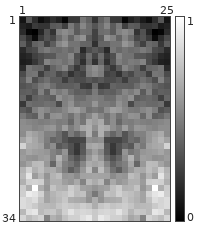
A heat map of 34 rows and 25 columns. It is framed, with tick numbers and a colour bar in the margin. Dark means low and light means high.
Stripes: none. Histogram: bell-shaped. Grain: blotchy. Average level on the scale: 50%. Slope: up to the bottom. Mirror symmetry: left to right.
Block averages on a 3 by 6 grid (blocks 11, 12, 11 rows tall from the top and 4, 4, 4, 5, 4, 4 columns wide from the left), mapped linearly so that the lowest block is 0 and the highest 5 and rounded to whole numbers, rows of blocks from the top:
011110 / 222222 / 544445
